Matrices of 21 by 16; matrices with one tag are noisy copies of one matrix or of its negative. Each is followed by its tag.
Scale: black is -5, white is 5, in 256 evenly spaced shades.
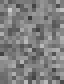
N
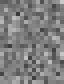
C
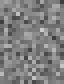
C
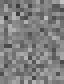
C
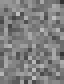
C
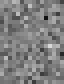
C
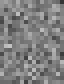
C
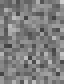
C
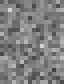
N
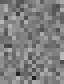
C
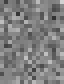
C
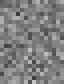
C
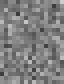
C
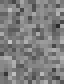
N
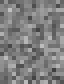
N
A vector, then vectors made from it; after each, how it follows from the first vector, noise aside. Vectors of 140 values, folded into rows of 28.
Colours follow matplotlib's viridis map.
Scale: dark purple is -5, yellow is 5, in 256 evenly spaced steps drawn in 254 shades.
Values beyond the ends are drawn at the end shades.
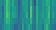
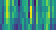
scaled up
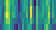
scaled up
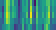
scaled up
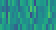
sign-scrambled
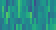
sign-scrambled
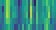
scaled up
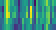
scaled up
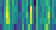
scaled up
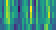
scaled up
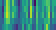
scaled up
